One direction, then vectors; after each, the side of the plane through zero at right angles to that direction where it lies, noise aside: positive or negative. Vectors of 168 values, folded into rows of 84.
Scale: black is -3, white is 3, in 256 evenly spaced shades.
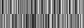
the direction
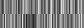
positive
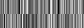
positive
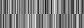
negative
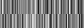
negative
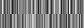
negative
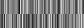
positive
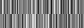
negative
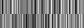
positive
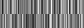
positive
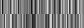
positive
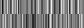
positive
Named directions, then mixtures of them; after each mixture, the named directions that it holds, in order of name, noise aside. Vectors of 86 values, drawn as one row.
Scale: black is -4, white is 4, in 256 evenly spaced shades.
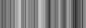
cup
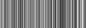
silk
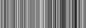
cup, silk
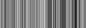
cup, silk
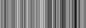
cup, silk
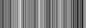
cup, silk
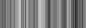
cup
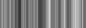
cup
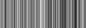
cup, silk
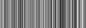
silk
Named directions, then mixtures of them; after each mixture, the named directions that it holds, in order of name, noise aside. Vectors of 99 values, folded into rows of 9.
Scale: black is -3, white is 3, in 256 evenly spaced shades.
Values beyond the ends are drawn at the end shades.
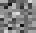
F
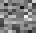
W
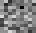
F, W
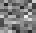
W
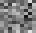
F, W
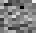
F, W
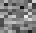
W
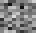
F, W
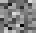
F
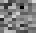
F, W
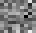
F, W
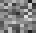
F, W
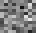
W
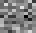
W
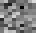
F, W
